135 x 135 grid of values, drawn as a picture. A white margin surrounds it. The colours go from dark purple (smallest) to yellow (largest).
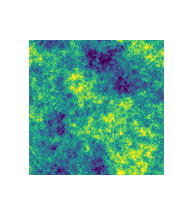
The halves do not mirror each other. The top middle is the ninth with the lowest average. The bottom right is the ninth with the highest average. The values follow a bell shape.
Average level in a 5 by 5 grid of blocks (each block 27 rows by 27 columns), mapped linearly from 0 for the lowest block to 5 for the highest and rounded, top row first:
32024
34202
32443
22444
21154
